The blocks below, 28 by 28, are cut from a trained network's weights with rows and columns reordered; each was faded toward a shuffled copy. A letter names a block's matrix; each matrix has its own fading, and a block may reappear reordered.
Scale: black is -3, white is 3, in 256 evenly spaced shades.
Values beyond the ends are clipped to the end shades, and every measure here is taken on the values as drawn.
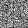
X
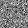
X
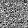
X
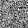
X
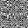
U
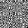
U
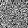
U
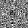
U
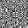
U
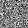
X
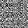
U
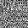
U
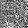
U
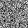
X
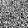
U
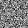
X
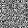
U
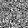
U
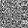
U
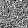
X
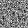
X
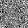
U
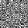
U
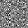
U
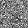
U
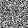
X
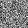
X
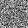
X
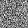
X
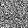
U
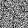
X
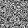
U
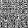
U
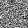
X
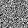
X
